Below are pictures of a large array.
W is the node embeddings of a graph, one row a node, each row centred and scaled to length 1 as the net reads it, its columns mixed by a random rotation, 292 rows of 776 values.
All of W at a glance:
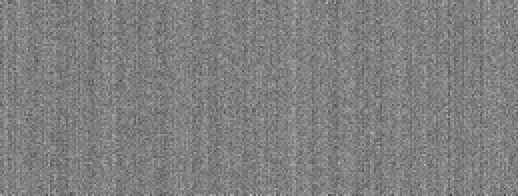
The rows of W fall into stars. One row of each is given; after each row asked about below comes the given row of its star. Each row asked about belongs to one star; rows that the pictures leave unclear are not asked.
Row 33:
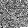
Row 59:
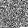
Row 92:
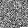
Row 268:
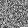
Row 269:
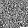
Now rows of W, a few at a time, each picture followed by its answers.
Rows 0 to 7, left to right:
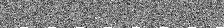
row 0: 59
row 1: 59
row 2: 269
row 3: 33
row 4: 59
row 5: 59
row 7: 33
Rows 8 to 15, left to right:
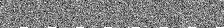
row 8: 92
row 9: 269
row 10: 33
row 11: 268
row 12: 59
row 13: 59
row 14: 33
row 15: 269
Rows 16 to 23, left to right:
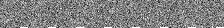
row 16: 268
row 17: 268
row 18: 33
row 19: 92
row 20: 92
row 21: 269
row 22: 33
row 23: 59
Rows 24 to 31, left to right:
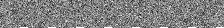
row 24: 92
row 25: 59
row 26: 59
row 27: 268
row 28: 92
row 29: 268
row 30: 92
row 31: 33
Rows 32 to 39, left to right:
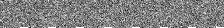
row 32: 269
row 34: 269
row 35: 33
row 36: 59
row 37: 269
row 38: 268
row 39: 92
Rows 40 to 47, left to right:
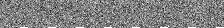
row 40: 268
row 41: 59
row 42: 33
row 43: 268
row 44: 92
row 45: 268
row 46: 33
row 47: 92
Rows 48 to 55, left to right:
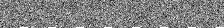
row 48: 269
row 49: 33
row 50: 33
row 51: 33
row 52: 268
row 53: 33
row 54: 269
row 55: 59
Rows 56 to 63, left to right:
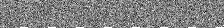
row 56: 59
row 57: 59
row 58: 269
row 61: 268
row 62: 268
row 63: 268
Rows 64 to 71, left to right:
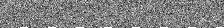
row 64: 92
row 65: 33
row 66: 33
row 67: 33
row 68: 269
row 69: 92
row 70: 268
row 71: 268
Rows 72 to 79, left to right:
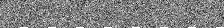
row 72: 92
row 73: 33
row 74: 92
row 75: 92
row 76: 59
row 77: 33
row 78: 268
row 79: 268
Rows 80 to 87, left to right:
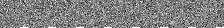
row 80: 33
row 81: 33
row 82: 269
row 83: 268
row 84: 92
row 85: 269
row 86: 268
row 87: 92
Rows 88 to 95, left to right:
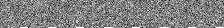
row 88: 268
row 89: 92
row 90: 269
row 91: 92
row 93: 33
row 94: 268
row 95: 268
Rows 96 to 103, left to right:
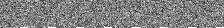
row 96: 33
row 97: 59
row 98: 268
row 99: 269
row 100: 269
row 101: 59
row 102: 92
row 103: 269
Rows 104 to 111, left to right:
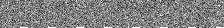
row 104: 92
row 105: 269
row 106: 33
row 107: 269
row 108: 33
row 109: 33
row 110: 92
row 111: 33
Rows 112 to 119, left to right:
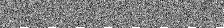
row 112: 92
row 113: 33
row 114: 268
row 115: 33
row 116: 269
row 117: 268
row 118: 59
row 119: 33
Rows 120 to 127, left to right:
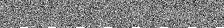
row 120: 92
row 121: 59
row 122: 92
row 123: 33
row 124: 269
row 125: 59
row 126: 269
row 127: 268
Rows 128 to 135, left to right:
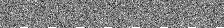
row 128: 33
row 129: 59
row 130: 269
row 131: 33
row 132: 33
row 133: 268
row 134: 33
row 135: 268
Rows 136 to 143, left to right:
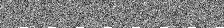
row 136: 92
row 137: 59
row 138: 268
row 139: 92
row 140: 92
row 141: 268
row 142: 59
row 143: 269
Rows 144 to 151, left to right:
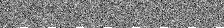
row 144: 33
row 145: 33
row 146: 92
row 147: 268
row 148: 59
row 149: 59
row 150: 268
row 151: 59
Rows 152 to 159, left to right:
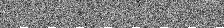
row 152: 269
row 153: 268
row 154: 92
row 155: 33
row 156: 268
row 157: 268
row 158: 268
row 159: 92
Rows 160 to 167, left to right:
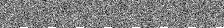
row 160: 92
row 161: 59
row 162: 269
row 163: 92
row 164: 33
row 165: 33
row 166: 59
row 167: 33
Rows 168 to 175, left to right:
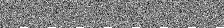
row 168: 33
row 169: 268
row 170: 33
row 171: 59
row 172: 92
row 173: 269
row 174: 92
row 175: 92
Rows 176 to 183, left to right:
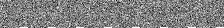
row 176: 59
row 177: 269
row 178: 92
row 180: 59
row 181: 92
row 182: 269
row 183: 92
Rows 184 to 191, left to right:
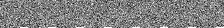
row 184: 92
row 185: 33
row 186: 269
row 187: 59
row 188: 268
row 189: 268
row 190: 269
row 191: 269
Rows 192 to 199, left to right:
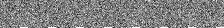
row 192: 33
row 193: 268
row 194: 59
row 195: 92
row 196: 33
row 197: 59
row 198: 33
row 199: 33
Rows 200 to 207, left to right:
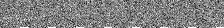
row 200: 269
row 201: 269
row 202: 92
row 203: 59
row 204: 59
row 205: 268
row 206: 59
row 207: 33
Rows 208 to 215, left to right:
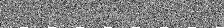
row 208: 92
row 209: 59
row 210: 33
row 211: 269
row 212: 269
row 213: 268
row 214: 268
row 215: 59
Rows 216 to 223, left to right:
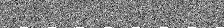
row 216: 59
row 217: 33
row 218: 269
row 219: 268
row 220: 268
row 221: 92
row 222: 33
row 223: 268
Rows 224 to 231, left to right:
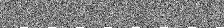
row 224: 59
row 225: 92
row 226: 59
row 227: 269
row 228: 268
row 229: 33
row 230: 268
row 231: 269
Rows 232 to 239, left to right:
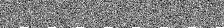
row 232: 269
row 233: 269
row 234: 33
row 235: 268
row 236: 269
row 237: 92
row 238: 59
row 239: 59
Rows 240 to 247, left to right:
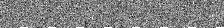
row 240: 269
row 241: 59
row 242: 92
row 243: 269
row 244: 33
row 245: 92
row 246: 59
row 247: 269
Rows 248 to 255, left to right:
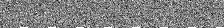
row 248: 269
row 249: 269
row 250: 268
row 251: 33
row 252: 33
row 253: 33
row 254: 92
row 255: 33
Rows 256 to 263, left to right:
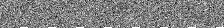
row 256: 92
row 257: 92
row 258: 269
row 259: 268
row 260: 33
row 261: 268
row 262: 33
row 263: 92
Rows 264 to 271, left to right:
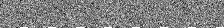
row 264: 268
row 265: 59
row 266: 33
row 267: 33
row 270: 59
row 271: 92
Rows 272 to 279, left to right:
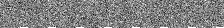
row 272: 269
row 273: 33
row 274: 268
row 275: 59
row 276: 59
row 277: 92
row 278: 269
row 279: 59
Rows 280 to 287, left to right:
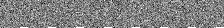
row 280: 92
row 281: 269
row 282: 269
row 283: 33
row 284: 33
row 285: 268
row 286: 59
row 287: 269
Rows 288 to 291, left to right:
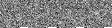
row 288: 268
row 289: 92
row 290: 33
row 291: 33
